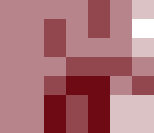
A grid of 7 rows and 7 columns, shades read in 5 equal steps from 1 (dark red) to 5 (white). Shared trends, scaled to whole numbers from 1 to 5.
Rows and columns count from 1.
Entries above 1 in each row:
7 7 7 7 5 5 5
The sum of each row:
21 21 21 18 15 18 18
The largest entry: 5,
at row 2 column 7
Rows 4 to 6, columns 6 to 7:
2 3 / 3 2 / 4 4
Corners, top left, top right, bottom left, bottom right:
3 4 3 4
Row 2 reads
3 3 2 3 2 3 5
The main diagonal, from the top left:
3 3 2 2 1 4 4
